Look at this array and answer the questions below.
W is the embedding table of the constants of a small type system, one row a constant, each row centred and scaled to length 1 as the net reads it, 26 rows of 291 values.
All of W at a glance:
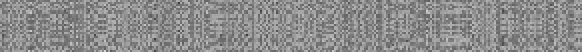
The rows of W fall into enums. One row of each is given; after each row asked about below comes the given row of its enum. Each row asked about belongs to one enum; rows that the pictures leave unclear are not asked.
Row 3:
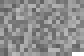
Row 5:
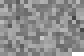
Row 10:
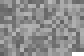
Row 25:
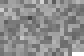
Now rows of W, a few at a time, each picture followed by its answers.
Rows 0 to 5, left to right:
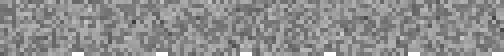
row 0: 10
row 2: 25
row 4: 25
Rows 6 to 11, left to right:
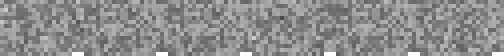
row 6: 5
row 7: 10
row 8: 10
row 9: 25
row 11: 3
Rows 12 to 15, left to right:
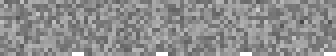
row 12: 5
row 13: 3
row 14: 10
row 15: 5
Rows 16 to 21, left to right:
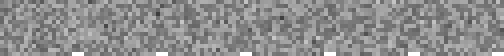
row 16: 3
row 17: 5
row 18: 5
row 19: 25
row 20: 25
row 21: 5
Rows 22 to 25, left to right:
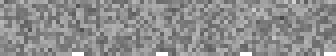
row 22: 5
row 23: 10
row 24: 3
